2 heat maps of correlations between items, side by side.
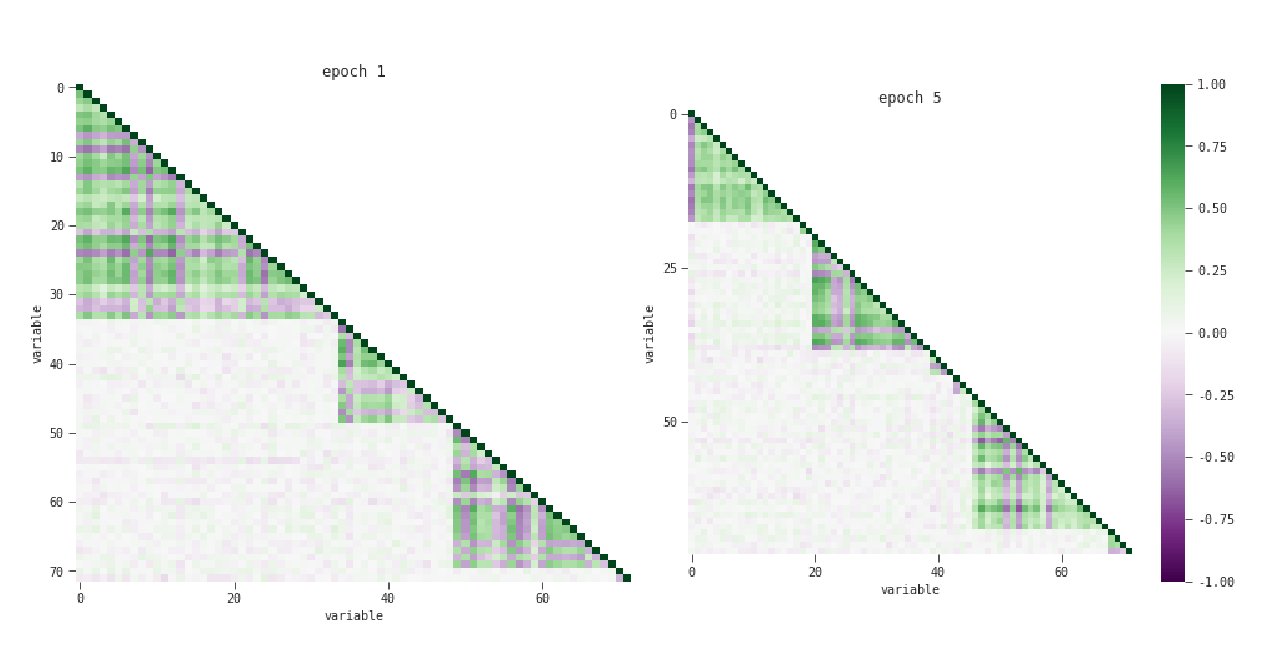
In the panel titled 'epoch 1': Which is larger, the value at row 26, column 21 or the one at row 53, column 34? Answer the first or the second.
the second
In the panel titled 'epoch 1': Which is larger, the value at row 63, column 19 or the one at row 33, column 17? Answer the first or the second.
the second
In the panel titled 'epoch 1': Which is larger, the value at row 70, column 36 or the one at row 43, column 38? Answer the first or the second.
the first
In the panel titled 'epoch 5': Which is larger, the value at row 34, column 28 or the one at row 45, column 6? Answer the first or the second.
the first
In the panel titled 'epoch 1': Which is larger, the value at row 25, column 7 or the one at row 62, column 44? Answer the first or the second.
the second
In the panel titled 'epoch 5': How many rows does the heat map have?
72
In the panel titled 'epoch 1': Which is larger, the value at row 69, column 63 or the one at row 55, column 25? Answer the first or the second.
the first
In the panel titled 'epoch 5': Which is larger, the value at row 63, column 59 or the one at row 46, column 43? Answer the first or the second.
the first
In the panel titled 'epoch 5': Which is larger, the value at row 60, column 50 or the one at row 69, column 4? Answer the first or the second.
the first
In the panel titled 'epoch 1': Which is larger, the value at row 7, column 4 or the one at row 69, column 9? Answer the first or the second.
the second
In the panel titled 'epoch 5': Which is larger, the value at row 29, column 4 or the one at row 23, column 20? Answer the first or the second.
the first
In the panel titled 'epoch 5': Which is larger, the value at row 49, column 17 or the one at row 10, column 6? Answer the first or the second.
the second
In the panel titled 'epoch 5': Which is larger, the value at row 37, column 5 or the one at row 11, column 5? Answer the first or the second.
the second
